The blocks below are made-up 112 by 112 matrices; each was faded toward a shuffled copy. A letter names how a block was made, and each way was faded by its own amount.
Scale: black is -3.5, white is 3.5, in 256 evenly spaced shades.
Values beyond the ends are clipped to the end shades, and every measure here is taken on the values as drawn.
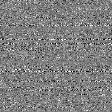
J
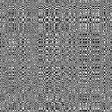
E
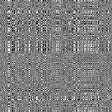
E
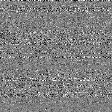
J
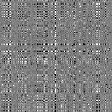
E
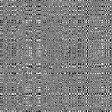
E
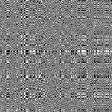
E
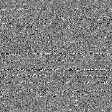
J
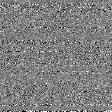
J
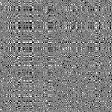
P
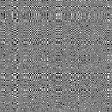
E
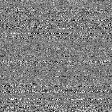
J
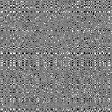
P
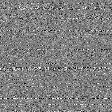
J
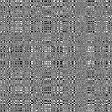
E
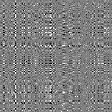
E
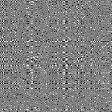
P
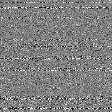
J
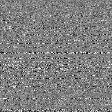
J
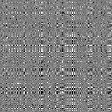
E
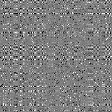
P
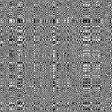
E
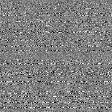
J
